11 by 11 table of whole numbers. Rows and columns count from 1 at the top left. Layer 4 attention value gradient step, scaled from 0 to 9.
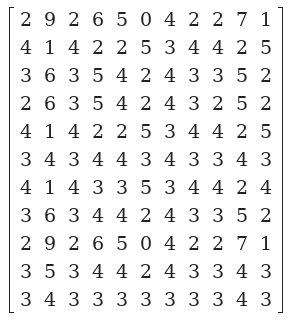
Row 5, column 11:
5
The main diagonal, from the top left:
2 1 3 5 2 3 3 3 2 4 3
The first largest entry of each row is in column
2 6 2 2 6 2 6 2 2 2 2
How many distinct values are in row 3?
5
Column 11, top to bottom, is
1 5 2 2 5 3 4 2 1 3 3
